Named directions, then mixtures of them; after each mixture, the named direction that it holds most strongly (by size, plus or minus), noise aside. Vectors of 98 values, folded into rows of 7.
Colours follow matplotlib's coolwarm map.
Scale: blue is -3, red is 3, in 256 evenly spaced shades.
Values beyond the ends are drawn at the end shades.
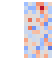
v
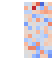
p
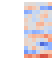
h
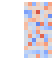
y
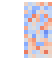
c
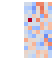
v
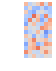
c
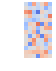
y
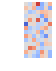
p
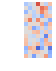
v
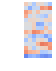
h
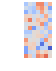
v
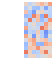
c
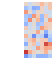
c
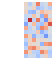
c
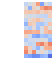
h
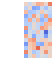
c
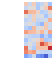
h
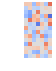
y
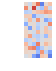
p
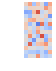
y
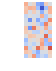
v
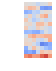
h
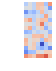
h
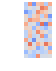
y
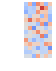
v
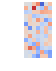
p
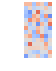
y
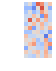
v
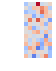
v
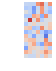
c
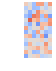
c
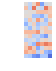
p
